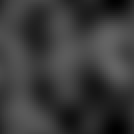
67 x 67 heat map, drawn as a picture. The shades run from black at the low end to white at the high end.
Odd rows or columns: none. Ninth with the lowest average: bottom right. Mirror symmetry: none. Average level on the scale: 20%. Grain: smooth.
